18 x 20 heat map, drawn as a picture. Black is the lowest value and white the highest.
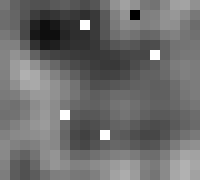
Five lone cells stand out: four far higher and one far lower than their neighbours. The ninth with the lowest average is the top left. On average the colour sits 40% of the way up the scale. The middle right is the calmest part.
